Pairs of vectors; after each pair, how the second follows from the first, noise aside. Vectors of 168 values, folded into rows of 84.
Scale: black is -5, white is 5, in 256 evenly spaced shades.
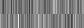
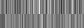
shuffled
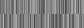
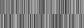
copied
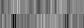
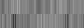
shrunk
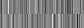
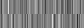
copied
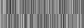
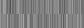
shrunk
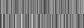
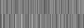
shrunk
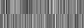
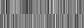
copied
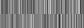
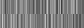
shuffled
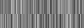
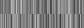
copied
